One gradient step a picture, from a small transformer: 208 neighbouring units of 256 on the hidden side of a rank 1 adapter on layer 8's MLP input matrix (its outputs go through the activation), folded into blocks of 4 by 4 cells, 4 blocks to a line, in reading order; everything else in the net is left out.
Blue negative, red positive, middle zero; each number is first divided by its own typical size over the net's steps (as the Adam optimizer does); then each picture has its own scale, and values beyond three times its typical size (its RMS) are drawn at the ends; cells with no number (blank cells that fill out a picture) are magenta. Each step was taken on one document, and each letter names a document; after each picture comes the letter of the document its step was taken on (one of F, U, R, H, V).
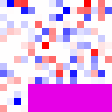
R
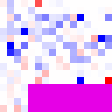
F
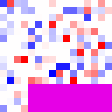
R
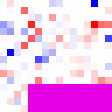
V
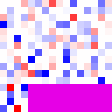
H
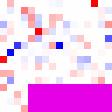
V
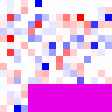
F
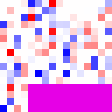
H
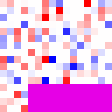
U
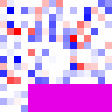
U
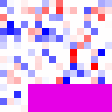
U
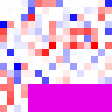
H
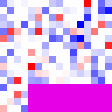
U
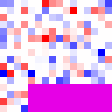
U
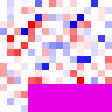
F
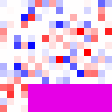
H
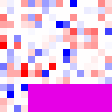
H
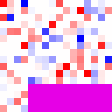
R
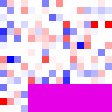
U
